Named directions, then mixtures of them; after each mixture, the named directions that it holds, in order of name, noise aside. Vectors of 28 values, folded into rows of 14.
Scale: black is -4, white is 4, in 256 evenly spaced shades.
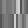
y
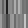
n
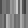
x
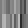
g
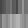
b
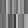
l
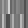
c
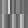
c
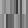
x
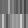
b, c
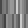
g, x, y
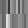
c, n, x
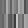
l
